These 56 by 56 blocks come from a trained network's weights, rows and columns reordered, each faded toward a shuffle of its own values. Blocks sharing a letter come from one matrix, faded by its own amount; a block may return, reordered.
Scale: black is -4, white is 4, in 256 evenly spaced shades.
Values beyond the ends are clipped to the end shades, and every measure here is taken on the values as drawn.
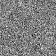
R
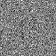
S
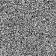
R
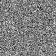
R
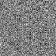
S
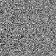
S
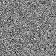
R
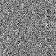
S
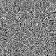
S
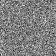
R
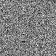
R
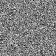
R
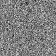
R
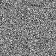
R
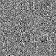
S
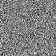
S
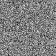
R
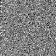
S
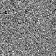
S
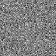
S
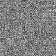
S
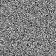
R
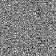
S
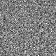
R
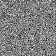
R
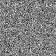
R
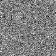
S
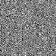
S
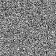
R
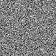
R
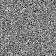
R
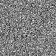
R
